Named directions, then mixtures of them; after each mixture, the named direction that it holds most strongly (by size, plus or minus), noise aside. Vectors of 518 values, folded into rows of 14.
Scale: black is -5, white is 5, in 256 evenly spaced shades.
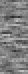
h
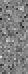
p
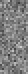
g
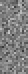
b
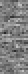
h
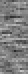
h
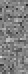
p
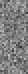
g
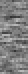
h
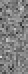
p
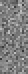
b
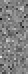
p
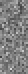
b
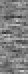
h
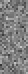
g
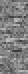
h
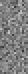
b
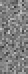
b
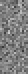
b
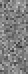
g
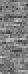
h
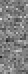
p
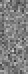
g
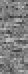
h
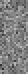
g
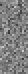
b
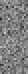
p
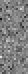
p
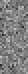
p
